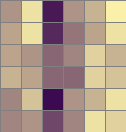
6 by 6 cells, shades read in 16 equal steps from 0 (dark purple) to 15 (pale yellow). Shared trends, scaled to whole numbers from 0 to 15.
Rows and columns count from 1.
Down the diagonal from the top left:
9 14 6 6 11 13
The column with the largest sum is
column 6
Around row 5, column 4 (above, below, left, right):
6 8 0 11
